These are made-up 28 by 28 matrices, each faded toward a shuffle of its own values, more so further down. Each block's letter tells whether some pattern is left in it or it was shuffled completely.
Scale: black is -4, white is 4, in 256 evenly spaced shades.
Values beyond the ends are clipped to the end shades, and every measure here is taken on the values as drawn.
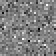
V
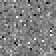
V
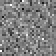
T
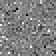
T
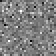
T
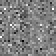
T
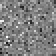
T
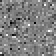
T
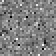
V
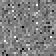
V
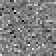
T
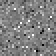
V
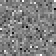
V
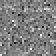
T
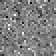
V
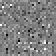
T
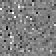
V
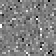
V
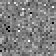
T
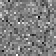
V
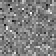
V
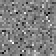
V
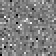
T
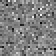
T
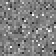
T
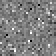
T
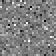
V
